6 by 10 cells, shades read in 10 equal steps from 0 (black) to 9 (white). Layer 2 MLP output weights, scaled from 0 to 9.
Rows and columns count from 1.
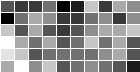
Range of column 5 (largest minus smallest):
4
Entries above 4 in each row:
3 4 6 5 4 5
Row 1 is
3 2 2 4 0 1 7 2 6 5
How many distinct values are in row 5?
6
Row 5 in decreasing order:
8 7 6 5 4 4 4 4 3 3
